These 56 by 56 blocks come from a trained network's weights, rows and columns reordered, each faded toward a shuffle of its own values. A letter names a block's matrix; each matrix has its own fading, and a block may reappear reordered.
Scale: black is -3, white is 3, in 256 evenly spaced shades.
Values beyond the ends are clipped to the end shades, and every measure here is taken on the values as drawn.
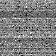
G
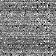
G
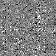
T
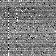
G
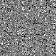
T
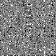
T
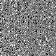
T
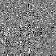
T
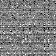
G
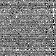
G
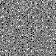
T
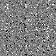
T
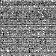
G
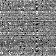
G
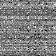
G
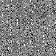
T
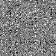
T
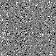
T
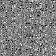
T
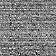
G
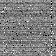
G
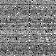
G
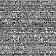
G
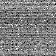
G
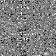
T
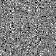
T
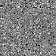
T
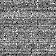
G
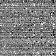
G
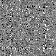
T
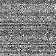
G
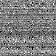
G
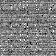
G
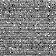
G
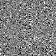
T
